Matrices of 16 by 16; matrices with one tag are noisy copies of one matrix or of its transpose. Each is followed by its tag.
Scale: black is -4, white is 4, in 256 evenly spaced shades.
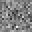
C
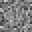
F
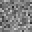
F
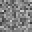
F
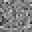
F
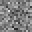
C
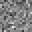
F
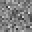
C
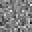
F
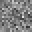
C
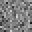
F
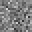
C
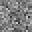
C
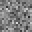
C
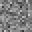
F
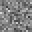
C
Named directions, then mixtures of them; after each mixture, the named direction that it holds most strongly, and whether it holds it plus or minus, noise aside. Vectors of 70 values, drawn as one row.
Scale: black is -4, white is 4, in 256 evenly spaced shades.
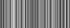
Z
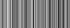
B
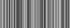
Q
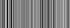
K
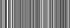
K, minus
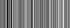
B, minus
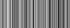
B, plus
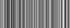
Z, minus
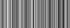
B, plus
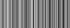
B, plus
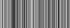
Z, minus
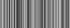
Q, plus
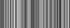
Q, minus
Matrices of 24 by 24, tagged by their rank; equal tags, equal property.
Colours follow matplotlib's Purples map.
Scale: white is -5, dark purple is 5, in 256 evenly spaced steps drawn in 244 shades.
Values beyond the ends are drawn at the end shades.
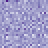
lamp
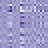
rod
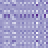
rod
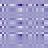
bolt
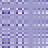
bolt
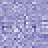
lamp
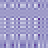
bolt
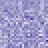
lamp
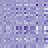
rod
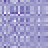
rod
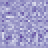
lamp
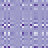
bolt
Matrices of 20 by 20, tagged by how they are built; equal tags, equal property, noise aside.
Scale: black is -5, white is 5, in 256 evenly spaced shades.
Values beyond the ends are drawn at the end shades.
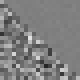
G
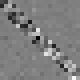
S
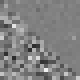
G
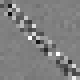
S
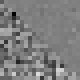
G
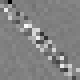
S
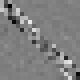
S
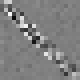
S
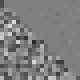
G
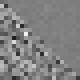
G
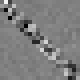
S
